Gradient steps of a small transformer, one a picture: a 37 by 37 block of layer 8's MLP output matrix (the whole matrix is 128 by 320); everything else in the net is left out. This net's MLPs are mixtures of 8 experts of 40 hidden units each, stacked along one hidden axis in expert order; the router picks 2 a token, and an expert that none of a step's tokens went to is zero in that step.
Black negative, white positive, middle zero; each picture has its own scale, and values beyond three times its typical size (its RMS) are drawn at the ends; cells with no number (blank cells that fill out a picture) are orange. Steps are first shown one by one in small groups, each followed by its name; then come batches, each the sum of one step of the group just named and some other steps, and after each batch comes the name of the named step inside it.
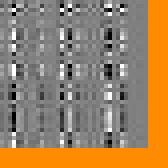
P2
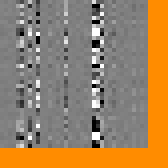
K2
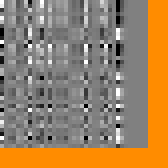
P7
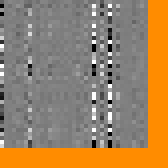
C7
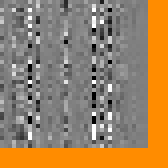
P2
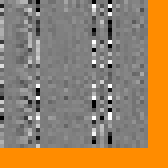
C7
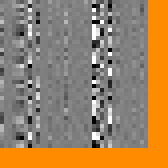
K2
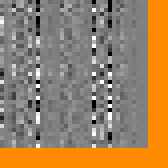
P2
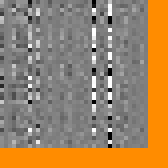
P2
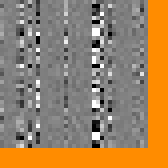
K2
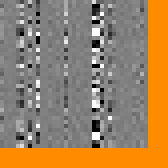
K2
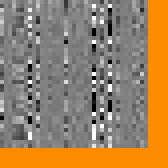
P7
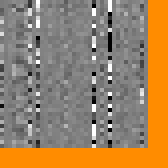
P2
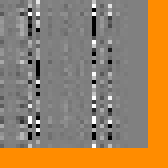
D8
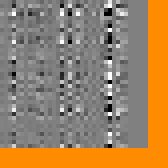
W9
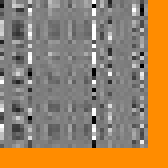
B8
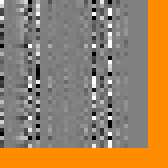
D8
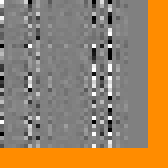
W9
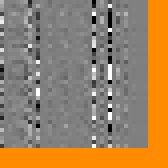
W9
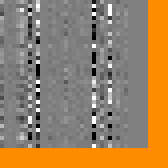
D8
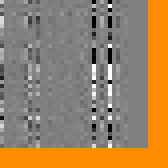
W9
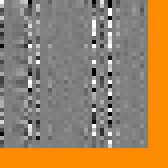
B8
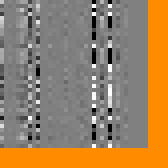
D8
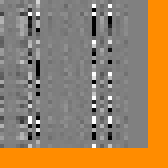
D8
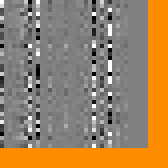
D8
